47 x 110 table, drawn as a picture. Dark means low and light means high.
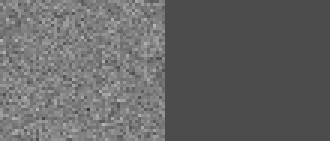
It is made of 1 by 2 panels. Panel 1,1: middling, fine-grained. Panel 1,2: low, flat.
